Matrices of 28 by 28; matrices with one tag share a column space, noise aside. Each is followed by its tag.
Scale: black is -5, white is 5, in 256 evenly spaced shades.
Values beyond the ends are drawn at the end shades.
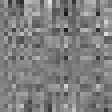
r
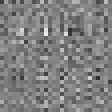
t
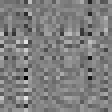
t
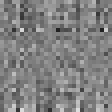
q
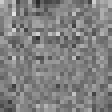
r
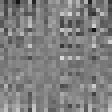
r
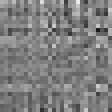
r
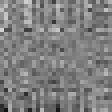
q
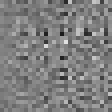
t
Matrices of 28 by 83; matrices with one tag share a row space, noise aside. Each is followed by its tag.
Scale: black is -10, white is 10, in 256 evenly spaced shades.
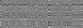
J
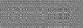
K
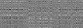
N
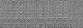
K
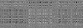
N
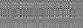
K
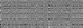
J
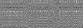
N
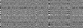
J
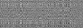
K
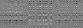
N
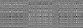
N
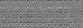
K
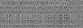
K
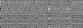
J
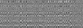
K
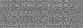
K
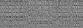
N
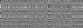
J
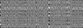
J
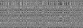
K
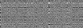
J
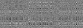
N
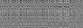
K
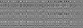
K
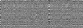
J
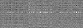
N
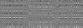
N
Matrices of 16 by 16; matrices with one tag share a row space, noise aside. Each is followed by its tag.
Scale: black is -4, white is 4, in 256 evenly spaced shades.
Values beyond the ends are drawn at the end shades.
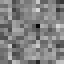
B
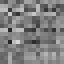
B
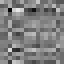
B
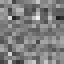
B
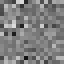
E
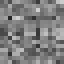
B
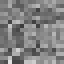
B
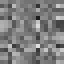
B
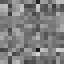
B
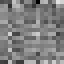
B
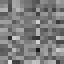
B
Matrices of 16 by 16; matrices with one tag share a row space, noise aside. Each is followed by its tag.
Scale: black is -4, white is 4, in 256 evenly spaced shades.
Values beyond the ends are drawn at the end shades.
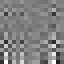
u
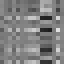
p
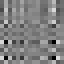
u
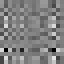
u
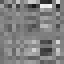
p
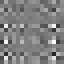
u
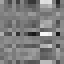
p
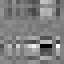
p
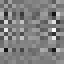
u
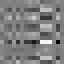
p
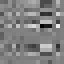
p
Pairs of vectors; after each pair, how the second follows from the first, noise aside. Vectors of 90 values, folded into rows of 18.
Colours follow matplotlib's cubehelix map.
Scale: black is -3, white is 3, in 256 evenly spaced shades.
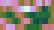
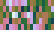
shuffled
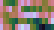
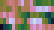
wrapped around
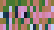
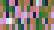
shuffled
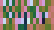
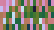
shuffled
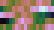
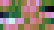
reversed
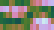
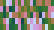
shuffled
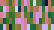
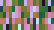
reversed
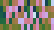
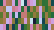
wrapped around
